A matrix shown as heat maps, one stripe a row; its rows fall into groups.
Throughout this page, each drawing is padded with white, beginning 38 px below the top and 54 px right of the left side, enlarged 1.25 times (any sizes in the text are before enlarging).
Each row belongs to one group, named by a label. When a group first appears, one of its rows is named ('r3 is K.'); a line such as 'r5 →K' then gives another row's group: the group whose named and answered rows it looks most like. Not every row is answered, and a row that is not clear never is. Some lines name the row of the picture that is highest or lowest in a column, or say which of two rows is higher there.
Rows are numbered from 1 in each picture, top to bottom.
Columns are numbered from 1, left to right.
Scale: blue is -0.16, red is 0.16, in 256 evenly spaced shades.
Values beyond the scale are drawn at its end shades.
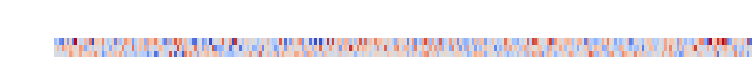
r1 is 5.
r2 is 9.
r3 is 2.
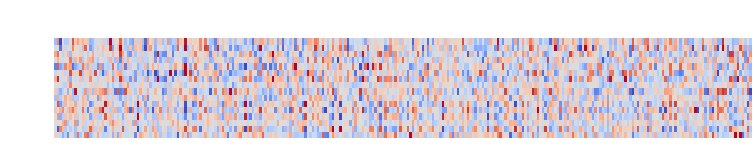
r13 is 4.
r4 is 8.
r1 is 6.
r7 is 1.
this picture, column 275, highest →16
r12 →9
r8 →8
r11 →4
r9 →5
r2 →6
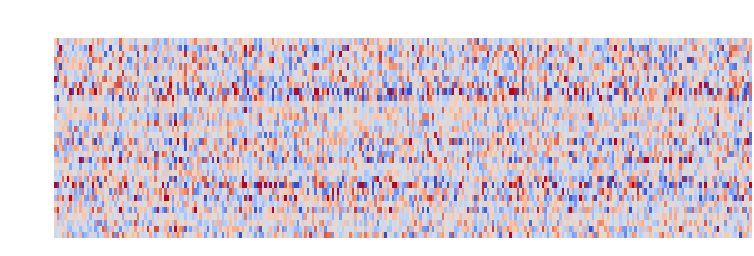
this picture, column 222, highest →24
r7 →6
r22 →6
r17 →8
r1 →1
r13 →2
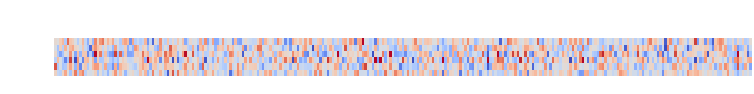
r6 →9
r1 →9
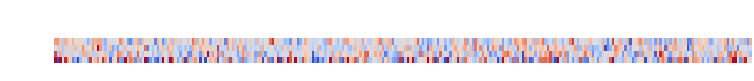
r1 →1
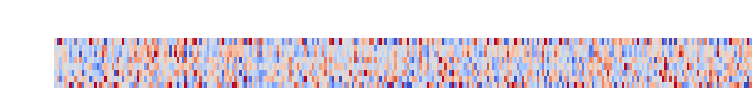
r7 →4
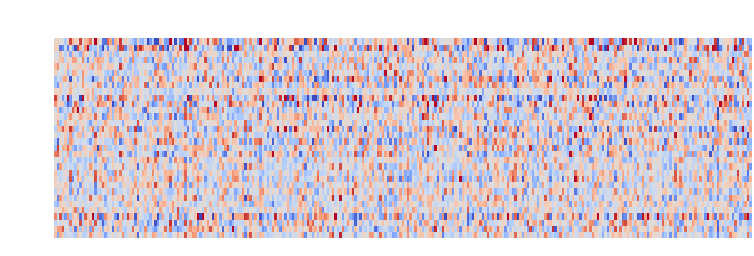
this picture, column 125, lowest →15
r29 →8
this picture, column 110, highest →15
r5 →1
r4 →9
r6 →9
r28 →9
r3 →8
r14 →4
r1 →2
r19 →1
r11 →5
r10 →2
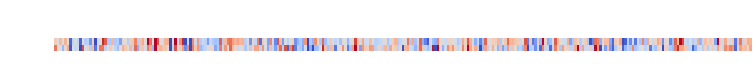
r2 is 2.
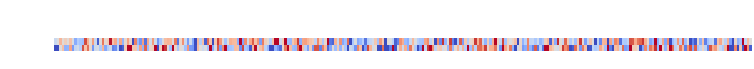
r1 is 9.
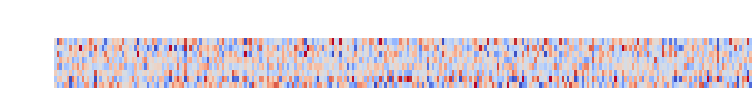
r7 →8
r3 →4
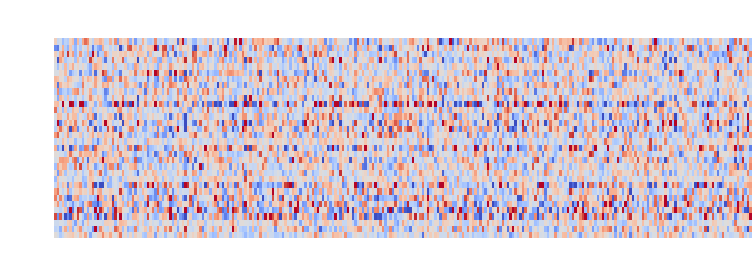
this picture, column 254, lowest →9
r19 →2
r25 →1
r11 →9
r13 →8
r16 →1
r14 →4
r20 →9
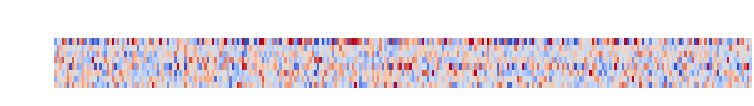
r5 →8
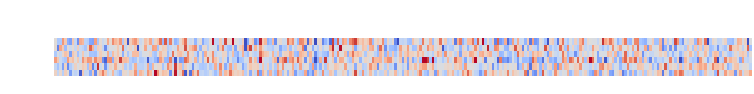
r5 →5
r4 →2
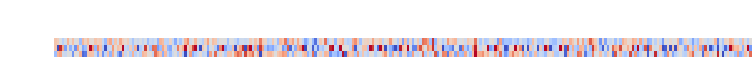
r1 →2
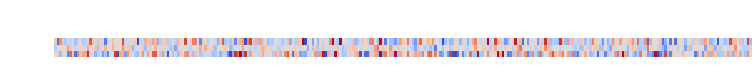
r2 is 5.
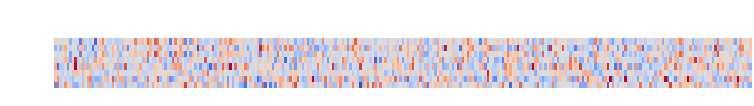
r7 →1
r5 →5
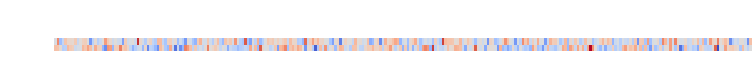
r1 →4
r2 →2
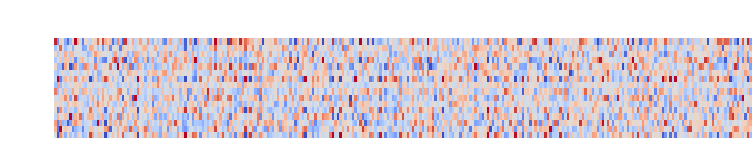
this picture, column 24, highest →4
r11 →9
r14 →5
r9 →6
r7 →4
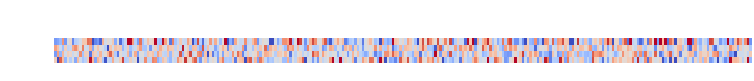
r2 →6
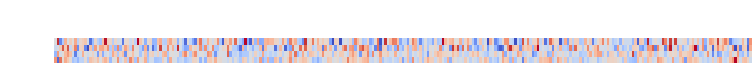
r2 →9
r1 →4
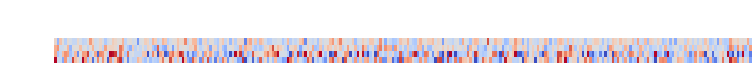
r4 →6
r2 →1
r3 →9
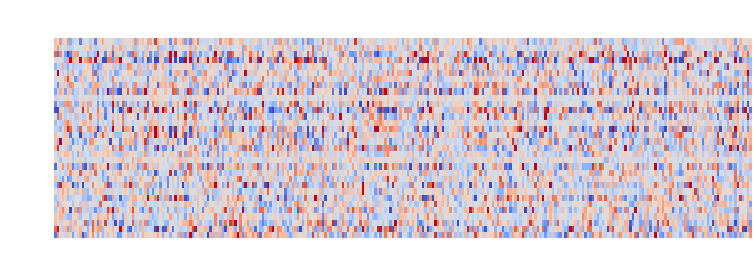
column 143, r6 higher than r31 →Yes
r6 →8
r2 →1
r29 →5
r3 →5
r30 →5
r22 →2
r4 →2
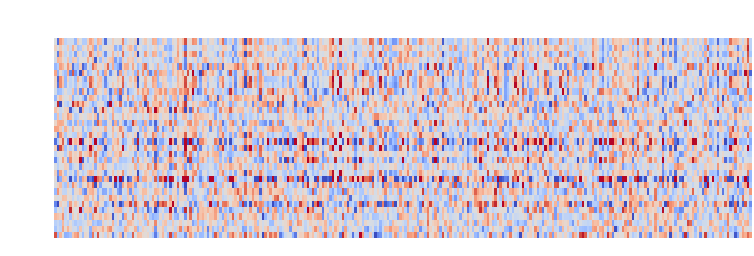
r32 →5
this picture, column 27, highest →23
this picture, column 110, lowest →23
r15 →1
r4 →8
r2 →8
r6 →8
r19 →2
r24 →8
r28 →2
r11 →6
